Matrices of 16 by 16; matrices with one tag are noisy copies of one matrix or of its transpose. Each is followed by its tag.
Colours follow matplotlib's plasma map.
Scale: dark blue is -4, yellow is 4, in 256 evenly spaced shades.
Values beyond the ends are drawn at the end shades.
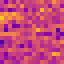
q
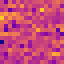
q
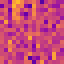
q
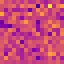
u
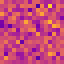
u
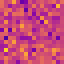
u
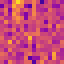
q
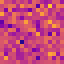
u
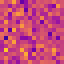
u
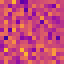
u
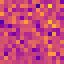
u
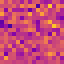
u
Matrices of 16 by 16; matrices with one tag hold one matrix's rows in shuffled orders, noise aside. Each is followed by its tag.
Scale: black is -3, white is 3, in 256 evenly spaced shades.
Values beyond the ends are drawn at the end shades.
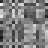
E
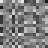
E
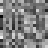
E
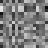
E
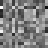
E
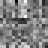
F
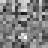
F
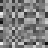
E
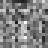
F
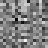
F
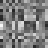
E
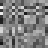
E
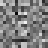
F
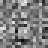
F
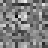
F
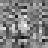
F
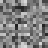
F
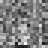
F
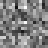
F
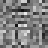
F
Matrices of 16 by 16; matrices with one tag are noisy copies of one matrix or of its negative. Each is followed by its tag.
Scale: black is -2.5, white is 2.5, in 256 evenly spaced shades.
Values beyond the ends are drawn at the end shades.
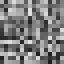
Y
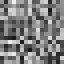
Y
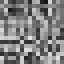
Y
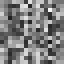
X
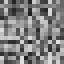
Y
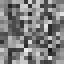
X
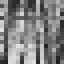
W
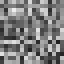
Y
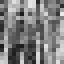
W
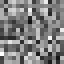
Y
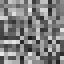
Y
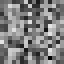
X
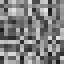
Y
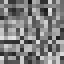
Y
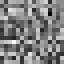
Y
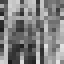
W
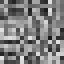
Y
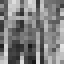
W
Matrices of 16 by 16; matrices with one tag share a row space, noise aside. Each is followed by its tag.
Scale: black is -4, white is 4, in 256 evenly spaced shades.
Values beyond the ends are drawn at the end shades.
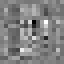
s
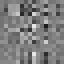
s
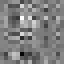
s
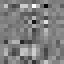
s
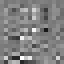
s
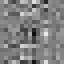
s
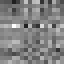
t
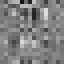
s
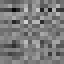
t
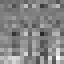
t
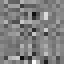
s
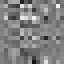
s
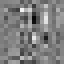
s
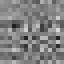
t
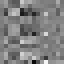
s
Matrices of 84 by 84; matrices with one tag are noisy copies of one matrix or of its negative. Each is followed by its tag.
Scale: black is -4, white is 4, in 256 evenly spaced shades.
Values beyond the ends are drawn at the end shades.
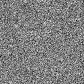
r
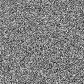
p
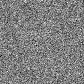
r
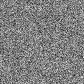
p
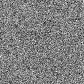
r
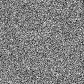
r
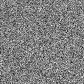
p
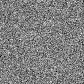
r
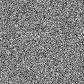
r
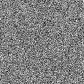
r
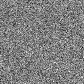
p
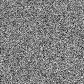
p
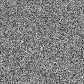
p
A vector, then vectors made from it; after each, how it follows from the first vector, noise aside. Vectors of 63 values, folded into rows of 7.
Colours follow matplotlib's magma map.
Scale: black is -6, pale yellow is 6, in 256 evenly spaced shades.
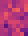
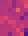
partly zeroed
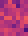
wrapped around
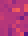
partly zeroed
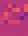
partly zeroed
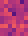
wrapped around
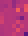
partly zeroed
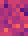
wrapped around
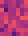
wrapped around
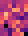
scaled up
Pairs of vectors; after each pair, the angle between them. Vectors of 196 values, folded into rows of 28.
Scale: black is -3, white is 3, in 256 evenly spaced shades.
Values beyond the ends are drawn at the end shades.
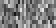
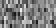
partly aligned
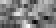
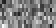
partly opposed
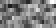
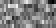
nearly opposite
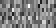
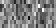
partly opposed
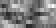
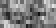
nearly parallel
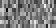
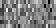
nearly opposite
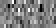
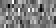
nearly parallel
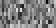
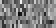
partly aligned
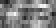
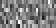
orthogonal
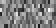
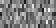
nearly parallel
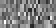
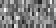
orthogonal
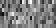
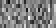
orthogonal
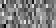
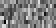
partly opposed
